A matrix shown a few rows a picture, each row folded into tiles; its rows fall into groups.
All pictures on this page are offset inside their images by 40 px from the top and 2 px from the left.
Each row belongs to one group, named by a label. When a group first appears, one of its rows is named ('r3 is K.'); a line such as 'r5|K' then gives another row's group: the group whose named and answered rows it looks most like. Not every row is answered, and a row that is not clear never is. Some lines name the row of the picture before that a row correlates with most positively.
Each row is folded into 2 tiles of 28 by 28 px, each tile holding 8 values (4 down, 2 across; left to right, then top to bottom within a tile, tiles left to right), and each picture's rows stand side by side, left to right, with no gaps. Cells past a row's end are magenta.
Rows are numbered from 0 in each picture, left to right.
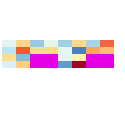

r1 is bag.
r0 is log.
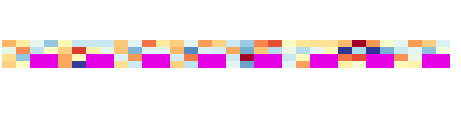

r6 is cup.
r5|bag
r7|cup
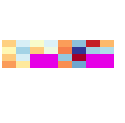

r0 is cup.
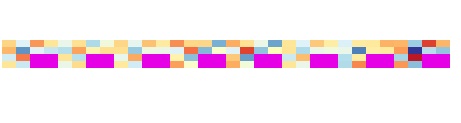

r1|log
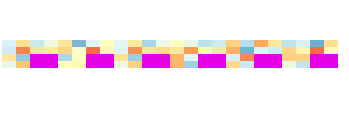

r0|log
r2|log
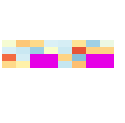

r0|cup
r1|log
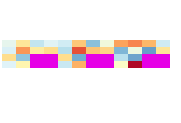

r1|log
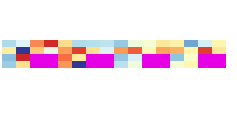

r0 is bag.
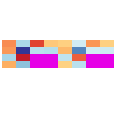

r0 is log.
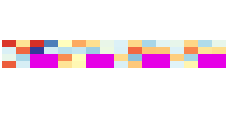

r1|cup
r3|log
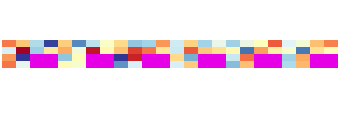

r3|log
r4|bag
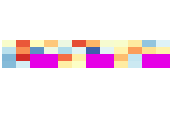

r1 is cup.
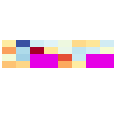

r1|cup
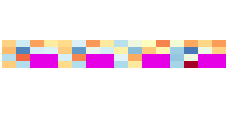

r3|bag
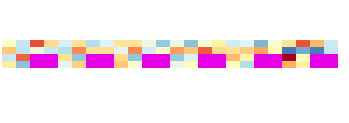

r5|cup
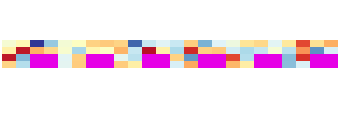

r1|bag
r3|log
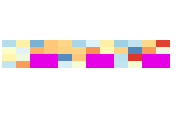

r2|bag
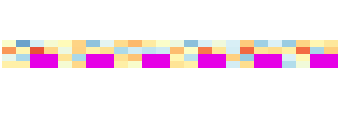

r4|log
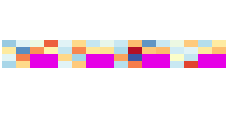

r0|bag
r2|log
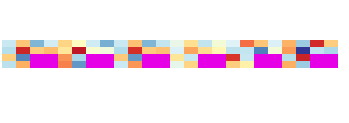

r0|log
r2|log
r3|log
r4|cup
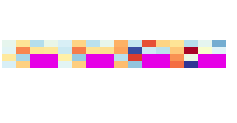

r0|log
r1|log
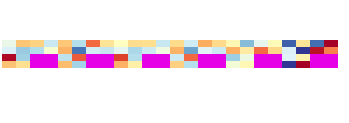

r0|cup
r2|cup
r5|bag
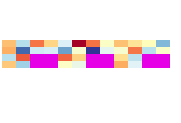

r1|cup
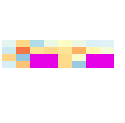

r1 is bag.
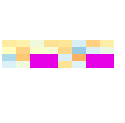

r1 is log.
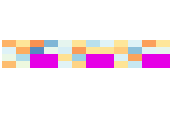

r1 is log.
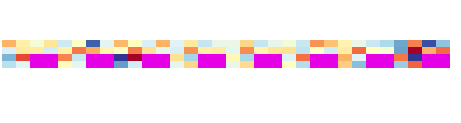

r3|log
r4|log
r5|bag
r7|log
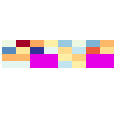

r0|cup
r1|bag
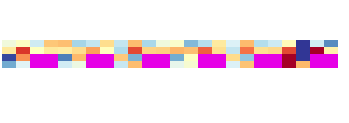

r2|log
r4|log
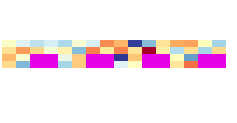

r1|bag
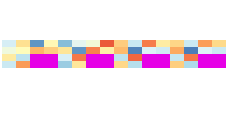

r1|bag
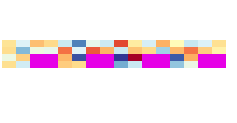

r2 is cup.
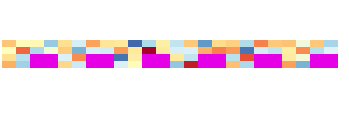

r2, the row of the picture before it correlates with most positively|3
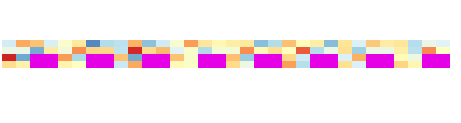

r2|log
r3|cup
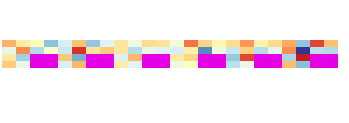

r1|log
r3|cup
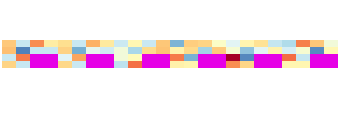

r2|bag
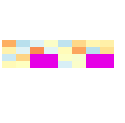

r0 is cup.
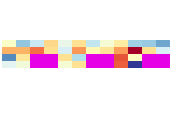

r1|log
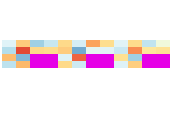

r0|log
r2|log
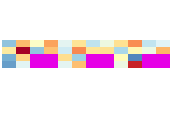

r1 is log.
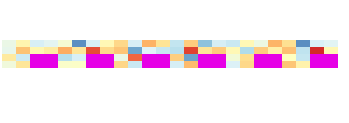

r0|log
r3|log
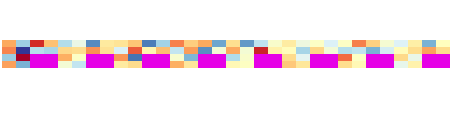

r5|cup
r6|cup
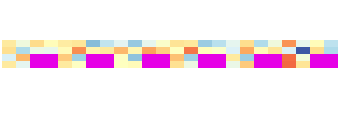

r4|log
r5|cup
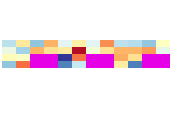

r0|bag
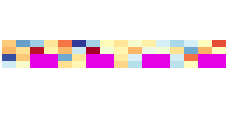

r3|bag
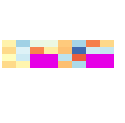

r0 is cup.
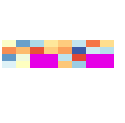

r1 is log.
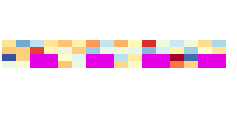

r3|cup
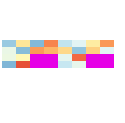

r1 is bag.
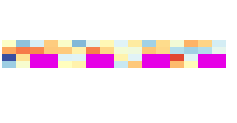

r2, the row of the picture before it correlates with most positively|0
